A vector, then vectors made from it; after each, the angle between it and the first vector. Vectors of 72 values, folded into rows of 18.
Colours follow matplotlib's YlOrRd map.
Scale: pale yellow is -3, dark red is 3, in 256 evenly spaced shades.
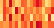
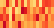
partly opposed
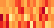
partly opposed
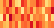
nearly parallel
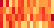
partly opposed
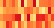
orthogonal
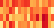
partly opposed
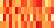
nearly parallel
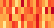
partly aligned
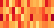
nearly opposite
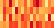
nearly parallel
